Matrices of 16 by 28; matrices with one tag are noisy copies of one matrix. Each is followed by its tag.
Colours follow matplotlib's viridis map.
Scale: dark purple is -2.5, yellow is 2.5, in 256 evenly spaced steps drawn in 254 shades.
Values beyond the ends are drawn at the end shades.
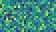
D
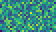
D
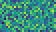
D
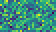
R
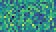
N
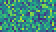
N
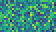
N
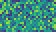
D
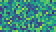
R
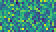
N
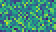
D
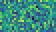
N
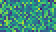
D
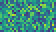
N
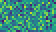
D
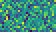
D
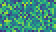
D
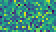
R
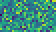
R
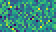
D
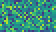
D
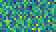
D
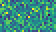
D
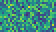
N
